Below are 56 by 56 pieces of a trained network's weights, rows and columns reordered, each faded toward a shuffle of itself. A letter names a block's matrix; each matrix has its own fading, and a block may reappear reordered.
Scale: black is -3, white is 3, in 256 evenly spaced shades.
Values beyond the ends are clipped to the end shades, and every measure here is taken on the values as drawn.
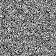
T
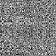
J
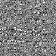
J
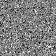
T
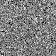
T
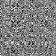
J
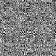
J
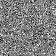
T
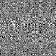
J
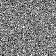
T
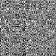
J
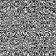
J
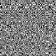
J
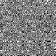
J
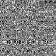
J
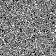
T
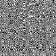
J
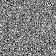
T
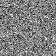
T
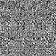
J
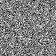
T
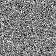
T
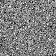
T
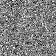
T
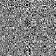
J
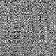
J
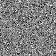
T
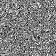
T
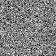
T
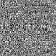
J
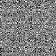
J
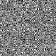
J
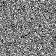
T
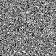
T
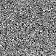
T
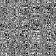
J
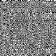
J
